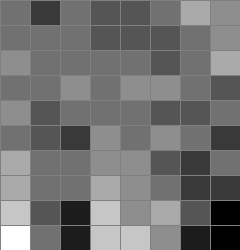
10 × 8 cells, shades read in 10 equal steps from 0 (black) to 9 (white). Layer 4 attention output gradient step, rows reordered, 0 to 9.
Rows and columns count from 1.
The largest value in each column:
9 4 5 7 7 6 6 6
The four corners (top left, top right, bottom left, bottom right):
4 5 9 0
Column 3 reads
4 4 4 5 4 2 4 4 1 1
